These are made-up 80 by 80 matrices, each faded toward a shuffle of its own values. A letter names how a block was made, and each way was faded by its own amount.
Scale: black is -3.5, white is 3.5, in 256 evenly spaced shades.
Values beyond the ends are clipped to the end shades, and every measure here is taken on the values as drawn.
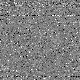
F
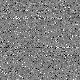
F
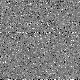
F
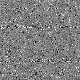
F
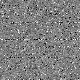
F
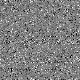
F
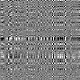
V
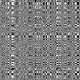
V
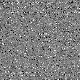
F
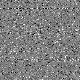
F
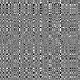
V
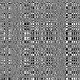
V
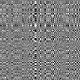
V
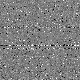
F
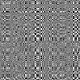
V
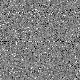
F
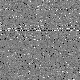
F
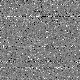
F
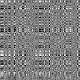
V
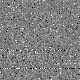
F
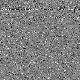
F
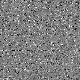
F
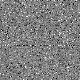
F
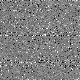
F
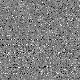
F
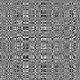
V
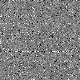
F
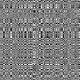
V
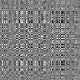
V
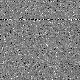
F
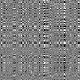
V
